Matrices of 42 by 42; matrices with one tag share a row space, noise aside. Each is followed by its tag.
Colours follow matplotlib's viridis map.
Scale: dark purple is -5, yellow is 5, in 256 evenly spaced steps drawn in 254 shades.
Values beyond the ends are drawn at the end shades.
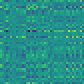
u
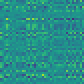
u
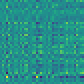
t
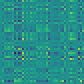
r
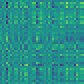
t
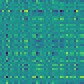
t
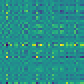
t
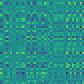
u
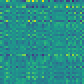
u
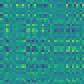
u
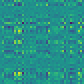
r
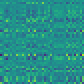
u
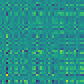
t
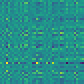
t
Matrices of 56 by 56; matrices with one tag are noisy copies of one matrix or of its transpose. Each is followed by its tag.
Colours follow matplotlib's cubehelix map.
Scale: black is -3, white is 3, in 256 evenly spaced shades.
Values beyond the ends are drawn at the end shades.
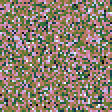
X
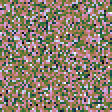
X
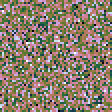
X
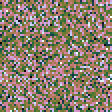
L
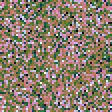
L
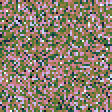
L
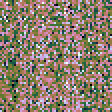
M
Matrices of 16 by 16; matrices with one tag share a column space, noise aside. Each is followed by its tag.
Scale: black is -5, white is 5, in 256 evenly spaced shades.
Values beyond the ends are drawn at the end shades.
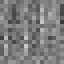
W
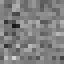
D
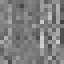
W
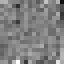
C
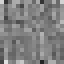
C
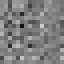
D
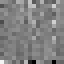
C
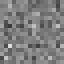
D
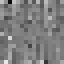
C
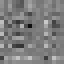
D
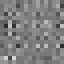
D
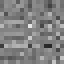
D
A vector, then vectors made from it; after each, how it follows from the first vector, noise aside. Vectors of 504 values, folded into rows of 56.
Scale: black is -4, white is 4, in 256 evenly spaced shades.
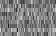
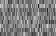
reversed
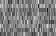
reversed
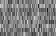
reversed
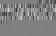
partly zeroed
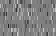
partly zeroed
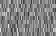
sign-scrambled
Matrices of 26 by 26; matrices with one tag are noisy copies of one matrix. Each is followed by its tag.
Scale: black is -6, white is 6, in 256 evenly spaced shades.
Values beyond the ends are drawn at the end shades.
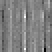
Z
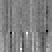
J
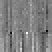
J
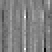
Z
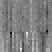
J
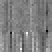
J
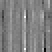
Z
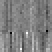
J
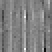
Z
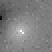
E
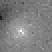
E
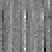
Z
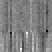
J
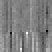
J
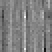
Z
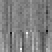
J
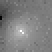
E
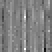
Z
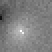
E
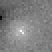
E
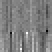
J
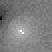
E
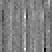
Z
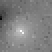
E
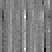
Z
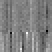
J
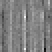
Z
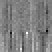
J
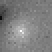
E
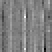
Z
